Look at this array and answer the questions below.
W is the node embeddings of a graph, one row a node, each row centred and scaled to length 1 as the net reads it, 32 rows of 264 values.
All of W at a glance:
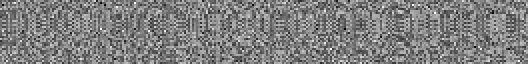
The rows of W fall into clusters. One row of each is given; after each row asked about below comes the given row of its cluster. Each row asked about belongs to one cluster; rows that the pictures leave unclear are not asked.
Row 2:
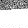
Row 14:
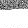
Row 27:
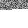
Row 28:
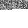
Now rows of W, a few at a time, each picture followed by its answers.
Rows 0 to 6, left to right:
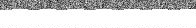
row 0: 28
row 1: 14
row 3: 14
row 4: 27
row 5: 28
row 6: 28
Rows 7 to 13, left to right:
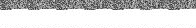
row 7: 2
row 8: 2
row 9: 2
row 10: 14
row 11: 2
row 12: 14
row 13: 2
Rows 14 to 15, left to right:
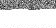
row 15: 2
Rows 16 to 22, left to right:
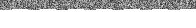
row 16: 28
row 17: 14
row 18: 2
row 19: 27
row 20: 2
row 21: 28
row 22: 28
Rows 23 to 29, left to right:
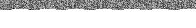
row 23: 14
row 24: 2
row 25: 14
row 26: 14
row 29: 14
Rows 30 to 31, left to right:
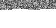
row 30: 28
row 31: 27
